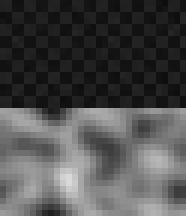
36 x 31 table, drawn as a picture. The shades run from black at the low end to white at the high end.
It is made of 2 by 1 panels. Panel 1,1: very low, checkered, faint in contrast. Panel 2,1: middling, blotchy, strong in contrast.
